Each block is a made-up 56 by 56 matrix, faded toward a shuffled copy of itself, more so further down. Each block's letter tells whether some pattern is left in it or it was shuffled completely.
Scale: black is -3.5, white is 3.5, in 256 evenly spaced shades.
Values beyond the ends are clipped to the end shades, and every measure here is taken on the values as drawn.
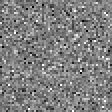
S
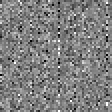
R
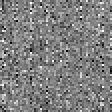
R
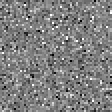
S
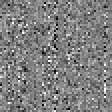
R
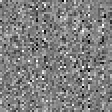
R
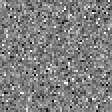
S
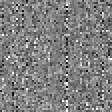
R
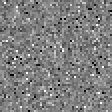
S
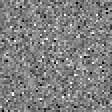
S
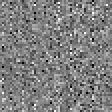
R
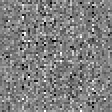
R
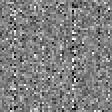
R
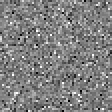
S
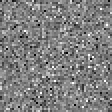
S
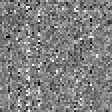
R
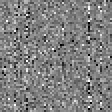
R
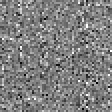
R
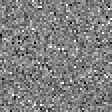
S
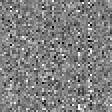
R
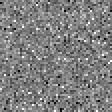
S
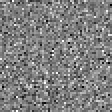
S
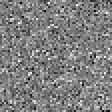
S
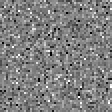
S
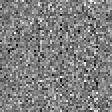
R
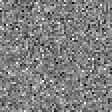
S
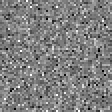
S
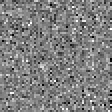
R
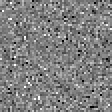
S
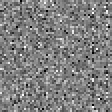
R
